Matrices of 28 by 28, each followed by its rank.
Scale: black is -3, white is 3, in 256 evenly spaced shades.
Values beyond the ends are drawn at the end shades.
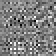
five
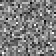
full rank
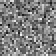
full rank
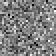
full rank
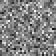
full rank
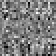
five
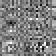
five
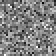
full rank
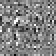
five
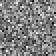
full rank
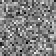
full rank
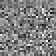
five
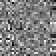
five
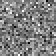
full rank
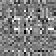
five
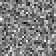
full rank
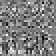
five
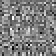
five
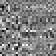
five
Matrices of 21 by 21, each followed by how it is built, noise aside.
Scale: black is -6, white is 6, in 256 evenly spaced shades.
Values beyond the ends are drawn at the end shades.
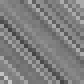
Toeplitz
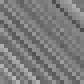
Toeplitz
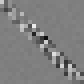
banded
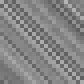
Toeplitz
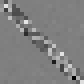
banded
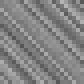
Toeplitz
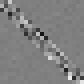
banded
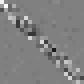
banded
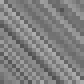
Toeplitz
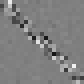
banded
